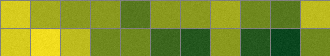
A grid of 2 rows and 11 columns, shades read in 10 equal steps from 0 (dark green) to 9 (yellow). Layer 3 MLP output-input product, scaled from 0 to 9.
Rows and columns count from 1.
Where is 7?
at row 1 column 11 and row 2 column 3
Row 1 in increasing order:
3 3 4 5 5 5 5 6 6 7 8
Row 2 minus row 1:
0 3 2 -1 1 -3 -4 -1 -3 -3 -3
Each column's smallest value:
8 6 5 4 3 2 1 5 1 0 4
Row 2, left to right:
8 9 7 4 4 2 1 5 1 0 4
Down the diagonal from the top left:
8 9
